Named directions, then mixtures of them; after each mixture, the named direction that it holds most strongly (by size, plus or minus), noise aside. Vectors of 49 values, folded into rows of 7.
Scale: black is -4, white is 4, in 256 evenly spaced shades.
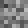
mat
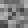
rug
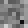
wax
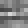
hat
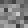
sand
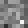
wax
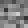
sand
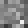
wax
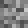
mat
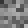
mat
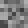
rug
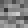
sand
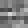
hat
